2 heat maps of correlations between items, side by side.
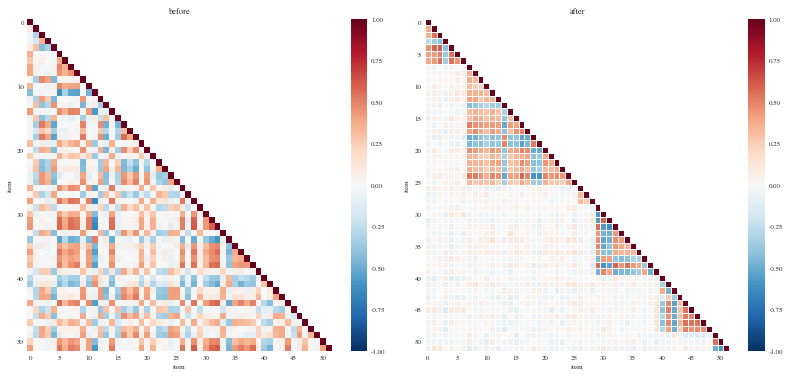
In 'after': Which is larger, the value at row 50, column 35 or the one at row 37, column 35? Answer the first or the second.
the first
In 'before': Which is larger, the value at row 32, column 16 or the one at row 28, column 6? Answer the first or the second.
the second
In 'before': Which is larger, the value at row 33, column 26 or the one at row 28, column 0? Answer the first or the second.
the second
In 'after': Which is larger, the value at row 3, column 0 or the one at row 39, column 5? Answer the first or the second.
the second
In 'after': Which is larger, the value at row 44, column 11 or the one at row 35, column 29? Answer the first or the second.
the second
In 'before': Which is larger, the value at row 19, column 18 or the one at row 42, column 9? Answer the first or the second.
the second
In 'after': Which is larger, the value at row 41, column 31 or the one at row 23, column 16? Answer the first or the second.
the second
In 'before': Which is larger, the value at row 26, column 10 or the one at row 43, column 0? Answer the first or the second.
the first
